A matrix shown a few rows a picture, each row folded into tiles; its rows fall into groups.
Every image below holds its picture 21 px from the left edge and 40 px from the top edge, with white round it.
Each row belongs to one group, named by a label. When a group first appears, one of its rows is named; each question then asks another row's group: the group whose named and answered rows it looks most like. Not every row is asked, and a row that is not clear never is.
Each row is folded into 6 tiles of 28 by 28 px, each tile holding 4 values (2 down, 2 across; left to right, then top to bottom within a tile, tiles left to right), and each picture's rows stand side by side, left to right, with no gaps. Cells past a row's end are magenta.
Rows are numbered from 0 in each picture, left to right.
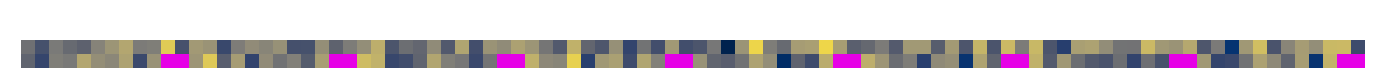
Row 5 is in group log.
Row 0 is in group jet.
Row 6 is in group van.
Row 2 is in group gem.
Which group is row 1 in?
gem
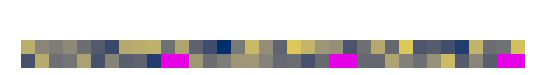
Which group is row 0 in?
van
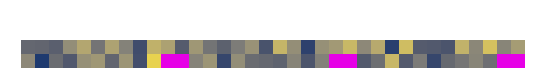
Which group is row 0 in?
jet
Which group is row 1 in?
gem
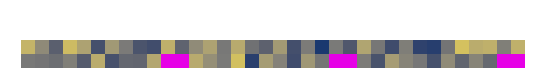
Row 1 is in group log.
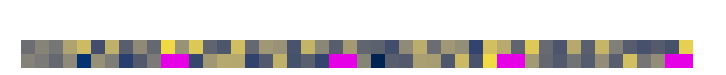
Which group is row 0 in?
log
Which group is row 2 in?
jet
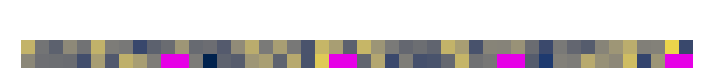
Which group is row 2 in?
gem
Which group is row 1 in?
jet
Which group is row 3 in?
jet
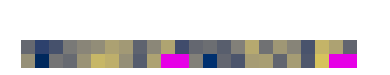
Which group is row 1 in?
jet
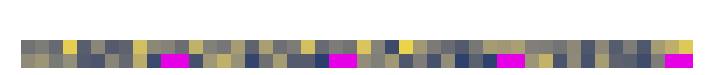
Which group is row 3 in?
gem
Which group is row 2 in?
van
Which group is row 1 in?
van
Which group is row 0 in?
van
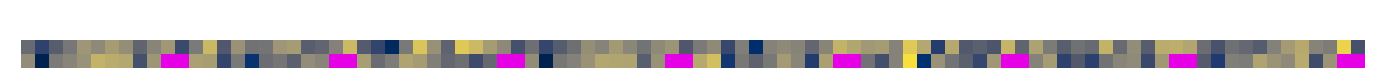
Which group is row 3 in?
jet
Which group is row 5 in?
log
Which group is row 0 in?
jet
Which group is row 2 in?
jet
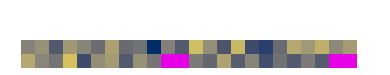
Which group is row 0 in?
log
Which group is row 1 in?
van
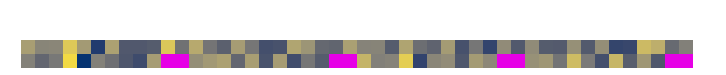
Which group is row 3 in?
van
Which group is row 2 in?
log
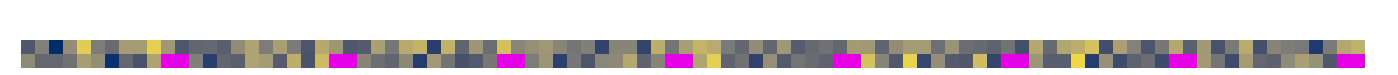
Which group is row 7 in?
gem
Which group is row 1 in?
jet
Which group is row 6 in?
log
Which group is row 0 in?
jet
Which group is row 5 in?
log
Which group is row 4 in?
gem
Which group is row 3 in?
gem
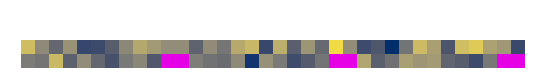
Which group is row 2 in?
jet
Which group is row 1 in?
log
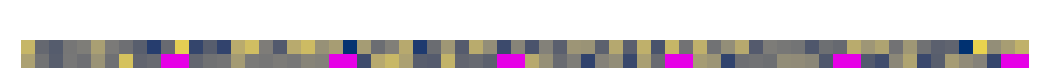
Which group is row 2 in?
van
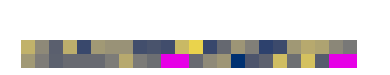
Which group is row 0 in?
gem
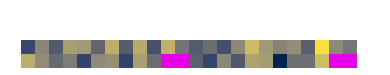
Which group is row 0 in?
log
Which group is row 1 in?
jet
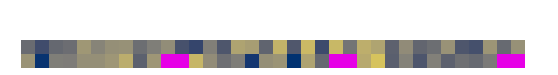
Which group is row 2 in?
gem
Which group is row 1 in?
log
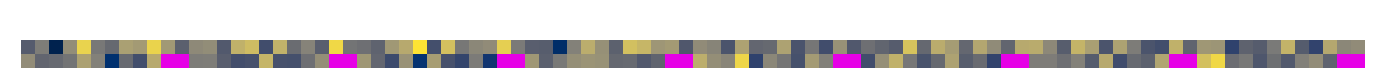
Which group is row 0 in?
jet
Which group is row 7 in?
gem
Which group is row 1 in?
log
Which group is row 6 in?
log
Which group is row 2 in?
log
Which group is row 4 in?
log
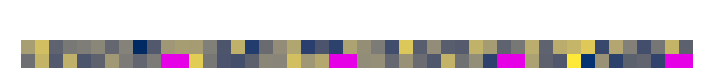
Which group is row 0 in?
gem
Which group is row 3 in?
log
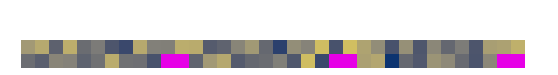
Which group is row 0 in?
van
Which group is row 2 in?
gem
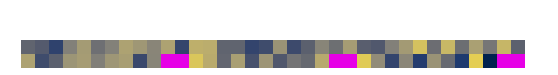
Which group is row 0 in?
jet
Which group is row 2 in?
log
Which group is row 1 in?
gem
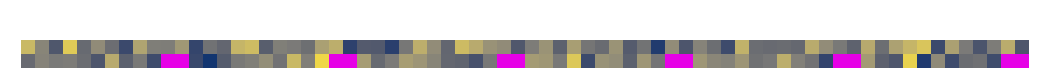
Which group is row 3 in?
log
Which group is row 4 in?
van
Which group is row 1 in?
jet
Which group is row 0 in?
van
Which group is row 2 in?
jet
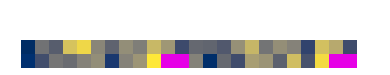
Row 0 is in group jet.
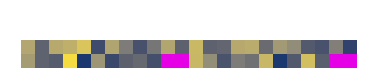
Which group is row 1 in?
log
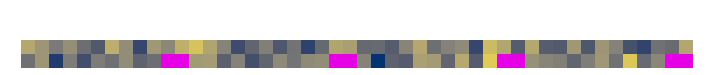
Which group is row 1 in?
gem
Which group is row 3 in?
gem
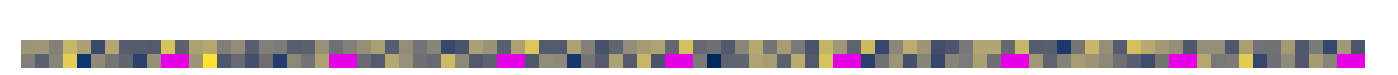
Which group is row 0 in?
log
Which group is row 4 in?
jet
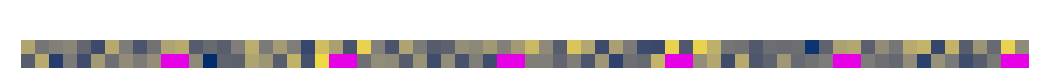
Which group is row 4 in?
gem
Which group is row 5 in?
log
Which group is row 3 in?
log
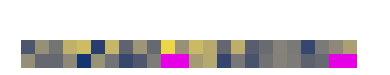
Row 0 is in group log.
